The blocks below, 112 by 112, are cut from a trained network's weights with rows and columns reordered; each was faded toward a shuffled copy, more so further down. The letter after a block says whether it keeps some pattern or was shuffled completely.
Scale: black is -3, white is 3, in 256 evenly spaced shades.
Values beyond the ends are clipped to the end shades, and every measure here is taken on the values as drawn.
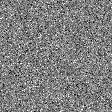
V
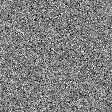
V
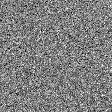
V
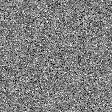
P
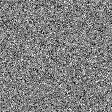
P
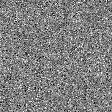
V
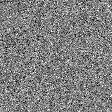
V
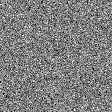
P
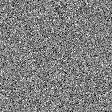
V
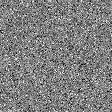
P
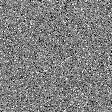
V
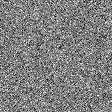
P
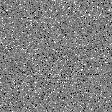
P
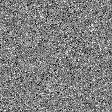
V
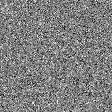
V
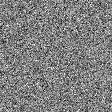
V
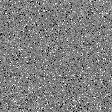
P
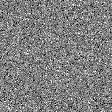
P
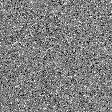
P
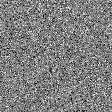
V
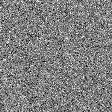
V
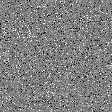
P
